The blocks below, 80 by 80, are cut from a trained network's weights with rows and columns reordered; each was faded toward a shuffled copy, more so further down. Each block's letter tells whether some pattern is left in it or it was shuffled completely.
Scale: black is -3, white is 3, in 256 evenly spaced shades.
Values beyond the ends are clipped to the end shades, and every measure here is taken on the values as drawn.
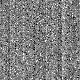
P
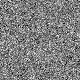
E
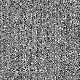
P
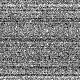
P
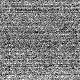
P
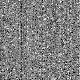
P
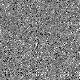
P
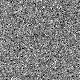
E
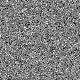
E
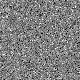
E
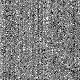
P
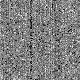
P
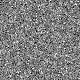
E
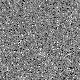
E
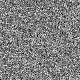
E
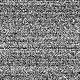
P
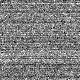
P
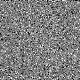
P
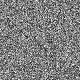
E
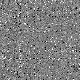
P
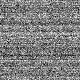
P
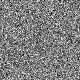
E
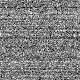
P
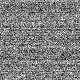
P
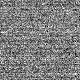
P
